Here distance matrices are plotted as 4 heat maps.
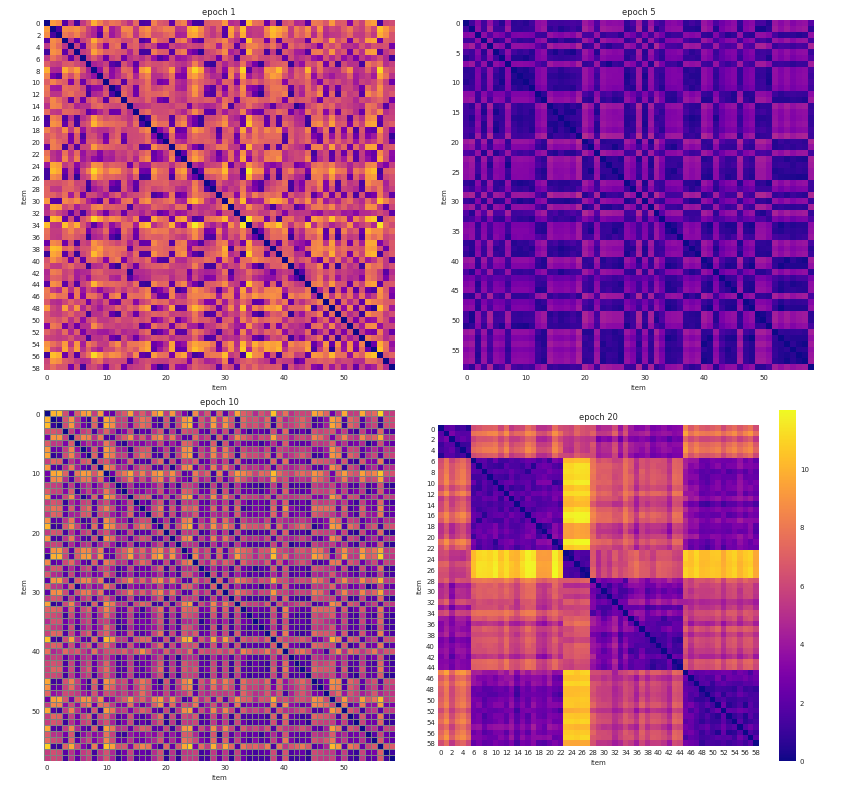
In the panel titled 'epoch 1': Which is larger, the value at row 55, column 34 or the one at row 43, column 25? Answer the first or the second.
the second
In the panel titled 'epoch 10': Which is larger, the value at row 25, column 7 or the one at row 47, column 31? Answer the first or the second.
the second
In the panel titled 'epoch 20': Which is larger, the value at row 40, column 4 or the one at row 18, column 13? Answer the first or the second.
the first
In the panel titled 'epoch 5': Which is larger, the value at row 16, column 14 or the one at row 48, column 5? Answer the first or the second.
the second
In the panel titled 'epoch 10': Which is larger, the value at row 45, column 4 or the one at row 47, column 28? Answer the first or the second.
the first
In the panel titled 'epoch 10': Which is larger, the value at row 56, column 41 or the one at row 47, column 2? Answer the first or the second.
the first
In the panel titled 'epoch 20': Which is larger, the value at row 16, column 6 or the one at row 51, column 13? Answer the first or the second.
the second
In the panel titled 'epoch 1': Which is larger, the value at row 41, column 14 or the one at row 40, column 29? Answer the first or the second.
the first
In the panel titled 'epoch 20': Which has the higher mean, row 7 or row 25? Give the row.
25
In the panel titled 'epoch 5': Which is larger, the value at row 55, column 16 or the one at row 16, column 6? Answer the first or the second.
the first
